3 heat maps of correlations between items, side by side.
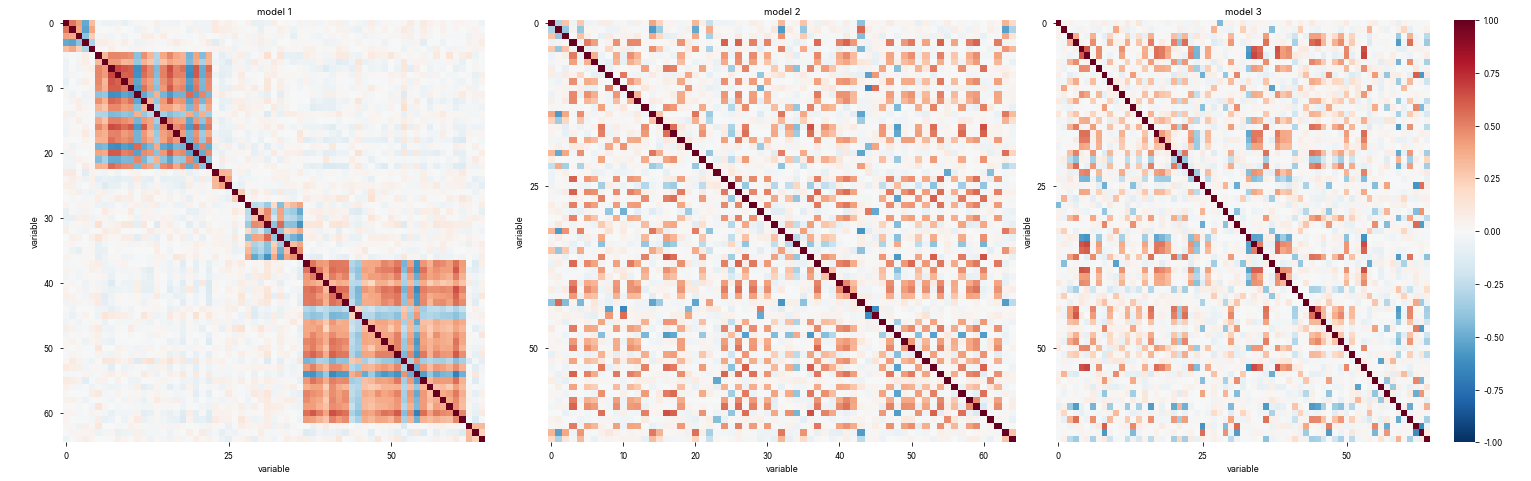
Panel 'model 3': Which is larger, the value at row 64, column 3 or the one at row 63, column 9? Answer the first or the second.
the second
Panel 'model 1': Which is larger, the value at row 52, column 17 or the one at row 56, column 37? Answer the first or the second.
the second
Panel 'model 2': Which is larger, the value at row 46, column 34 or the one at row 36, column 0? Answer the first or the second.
the second
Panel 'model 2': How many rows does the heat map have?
65
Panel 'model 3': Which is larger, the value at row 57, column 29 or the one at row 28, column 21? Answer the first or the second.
the first
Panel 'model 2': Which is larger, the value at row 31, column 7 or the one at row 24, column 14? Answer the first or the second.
the first
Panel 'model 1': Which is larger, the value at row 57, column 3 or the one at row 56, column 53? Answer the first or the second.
the second
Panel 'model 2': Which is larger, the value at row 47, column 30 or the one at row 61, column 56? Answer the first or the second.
the first
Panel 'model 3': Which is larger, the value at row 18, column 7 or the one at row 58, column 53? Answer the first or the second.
the first
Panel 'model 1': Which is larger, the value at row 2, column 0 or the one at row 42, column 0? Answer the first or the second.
the first
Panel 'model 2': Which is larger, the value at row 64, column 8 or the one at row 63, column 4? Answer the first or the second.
the second
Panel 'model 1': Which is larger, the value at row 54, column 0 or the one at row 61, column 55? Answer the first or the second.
the second
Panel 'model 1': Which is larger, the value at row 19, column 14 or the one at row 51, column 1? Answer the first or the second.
the first
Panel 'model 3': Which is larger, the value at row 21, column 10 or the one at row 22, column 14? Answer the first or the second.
the second
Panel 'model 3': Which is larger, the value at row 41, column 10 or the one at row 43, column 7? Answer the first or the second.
the second
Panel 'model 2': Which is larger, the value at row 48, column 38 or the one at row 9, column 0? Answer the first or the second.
the second
